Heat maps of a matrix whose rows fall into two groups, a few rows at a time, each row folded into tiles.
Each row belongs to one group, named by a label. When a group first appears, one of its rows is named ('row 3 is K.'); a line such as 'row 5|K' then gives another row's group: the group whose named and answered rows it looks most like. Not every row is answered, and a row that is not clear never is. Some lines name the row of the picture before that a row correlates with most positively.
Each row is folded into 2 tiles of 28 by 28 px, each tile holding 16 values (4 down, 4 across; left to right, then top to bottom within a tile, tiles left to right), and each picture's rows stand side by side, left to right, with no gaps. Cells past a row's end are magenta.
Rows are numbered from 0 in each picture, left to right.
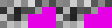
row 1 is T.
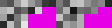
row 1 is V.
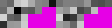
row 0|V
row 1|T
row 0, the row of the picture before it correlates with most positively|1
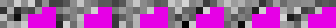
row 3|T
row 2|V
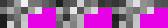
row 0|V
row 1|V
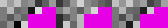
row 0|T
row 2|T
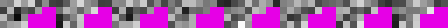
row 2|T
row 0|T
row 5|T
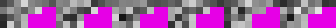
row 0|V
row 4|V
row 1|T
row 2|T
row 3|V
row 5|V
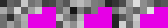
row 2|V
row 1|V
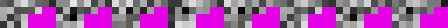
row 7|V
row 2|T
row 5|V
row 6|T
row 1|T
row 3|V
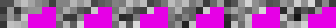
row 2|T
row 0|V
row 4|V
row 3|T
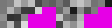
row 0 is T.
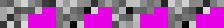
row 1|T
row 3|T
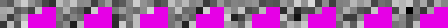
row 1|T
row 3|T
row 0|V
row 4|T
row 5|T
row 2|V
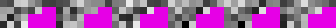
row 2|T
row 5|V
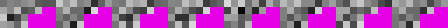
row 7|T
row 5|T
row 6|V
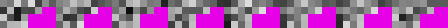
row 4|V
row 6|V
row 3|V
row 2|V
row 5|V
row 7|T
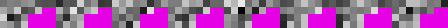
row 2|T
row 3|T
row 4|T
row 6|V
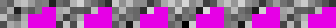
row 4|T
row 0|V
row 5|V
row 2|T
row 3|T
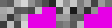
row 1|T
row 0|V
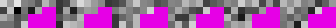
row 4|T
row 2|V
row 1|V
